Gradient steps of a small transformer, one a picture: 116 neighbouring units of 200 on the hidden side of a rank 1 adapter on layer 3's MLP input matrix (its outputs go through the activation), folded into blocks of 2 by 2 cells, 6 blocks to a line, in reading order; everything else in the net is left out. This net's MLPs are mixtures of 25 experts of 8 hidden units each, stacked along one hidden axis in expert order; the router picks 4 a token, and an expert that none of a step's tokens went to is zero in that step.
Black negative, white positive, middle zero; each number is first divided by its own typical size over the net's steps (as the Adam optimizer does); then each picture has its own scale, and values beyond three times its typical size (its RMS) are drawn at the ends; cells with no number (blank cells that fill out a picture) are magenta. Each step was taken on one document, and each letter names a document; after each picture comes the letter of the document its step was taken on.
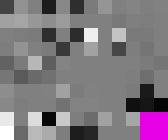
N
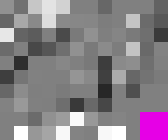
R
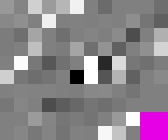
R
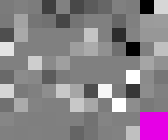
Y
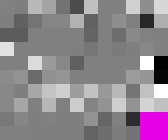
Y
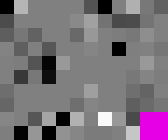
N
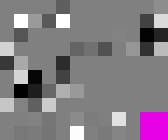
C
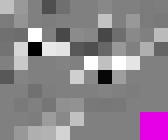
R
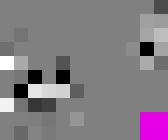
C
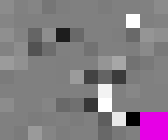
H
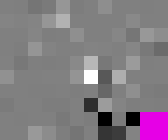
H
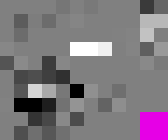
C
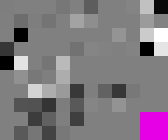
C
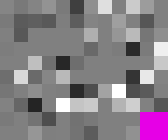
Y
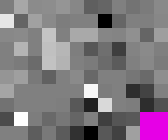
N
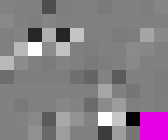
H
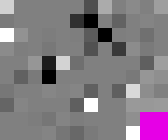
N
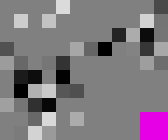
C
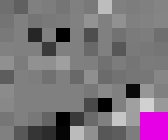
N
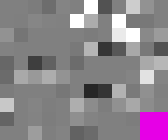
Y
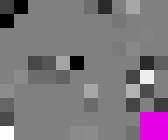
N
